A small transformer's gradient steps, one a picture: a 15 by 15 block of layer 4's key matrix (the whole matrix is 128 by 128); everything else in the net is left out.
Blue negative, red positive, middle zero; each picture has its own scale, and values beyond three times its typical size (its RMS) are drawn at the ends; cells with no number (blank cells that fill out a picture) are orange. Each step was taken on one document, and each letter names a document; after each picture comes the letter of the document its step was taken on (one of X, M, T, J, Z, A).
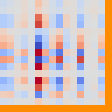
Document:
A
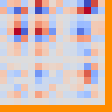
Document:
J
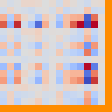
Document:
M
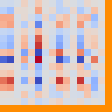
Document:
A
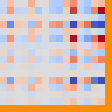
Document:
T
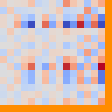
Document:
M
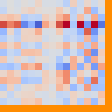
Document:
M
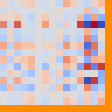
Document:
M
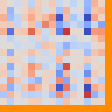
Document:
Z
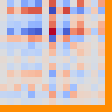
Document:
J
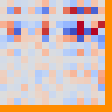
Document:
J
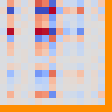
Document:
J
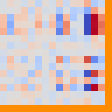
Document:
Z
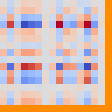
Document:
M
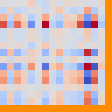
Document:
M
